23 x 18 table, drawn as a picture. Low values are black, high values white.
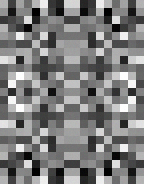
Odd rows or columns: none. Seam: none. Mirror symmetry: left to right and top to bottom.
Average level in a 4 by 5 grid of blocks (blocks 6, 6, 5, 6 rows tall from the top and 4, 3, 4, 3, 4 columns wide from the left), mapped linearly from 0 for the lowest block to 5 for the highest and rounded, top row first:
00100 / 40304 / 50305 / 00100
